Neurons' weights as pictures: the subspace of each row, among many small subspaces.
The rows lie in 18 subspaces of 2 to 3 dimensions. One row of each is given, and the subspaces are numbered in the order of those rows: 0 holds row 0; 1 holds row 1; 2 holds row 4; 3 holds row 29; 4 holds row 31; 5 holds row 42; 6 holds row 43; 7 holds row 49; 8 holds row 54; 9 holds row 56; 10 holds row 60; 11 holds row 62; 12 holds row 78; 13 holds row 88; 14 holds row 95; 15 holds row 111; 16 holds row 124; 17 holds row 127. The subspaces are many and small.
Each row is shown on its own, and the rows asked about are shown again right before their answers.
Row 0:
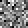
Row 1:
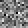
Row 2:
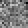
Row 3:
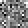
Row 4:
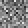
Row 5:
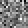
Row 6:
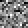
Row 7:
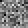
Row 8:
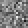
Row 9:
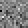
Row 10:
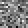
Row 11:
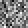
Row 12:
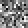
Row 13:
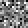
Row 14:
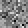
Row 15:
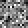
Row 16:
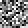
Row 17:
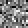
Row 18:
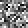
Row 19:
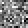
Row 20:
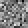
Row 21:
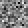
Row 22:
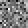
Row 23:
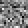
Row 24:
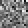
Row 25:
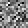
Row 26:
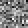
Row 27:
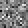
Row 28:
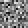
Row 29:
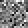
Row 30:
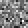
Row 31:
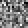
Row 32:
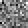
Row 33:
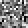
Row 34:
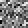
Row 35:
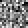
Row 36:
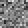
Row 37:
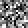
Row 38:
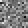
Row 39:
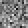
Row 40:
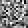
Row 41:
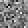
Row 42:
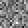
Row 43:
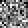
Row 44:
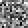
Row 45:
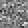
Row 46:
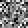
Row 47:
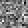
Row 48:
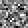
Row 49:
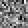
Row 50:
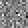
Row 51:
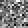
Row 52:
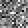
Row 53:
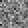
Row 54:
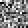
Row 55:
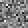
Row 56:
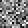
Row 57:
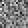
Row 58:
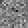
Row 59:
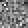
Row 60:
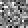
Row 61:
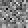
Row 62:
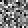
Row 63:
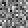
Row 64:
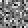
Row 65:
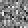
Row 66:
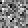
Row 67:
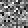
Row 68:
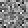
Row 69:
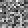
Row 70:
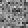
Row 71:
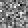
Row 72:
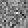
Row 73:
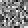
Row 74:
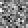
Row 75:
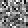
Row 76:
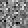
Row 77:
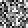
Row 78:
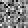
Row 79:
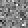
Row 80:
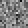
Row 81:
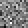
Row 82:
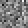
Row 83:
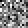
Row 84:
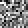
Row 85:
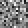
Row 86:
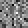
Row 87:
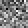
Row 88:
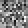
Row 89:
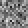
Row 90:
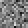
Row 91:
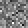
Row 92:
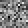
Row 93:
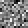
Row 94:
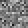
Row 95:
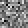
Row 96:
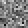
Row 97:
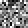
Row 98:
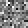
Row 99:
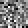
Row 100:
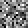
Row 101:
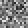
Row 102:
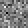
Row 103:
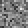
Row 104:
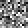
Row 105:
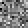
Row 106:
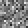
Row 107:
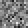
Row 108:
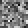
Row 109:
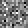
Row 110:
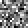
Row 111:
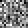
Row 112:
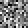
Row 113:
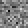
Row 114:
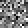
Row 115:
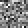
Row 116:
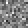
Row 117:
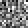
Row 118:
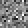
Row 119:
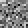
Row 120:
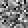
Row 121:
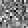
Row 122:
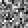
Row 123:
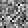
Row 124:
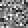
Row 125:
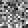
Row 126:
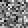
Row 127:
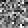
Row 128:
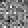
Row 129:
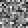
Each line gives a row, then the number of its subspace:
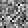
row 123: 0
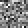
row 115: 12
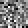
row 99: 11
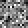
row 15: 6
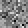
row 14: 9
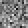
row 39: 2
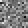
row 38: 14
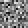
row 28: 12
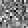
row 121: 2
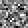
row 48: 8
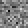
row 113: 10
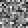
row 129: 9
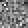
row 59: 16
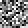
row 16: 9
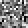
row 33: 2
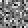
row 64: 11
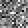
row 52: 9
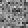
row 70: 16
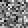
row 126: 14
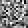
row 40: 2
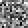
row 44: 16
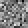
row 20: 3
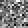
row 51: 3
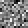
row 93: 3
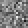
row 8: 13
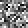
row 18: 14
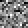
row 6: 16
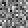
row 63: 4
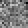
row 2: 6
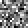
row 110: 8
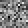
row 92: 0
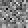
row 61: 13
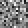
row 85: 7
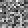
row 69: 1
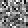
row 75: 7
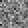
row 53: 9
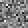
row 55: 14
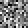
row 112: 11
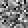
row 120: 7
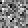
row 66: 8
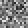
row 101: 2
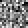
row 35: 4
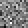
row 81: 7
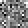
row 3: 6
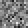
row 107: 14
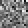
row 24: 13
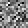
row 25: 0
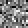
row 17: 16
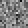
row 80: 15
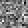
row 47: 2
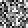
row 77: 15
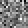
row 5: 7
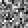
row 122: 8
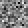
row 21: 2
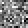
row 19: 10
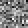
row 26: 16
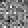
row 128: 6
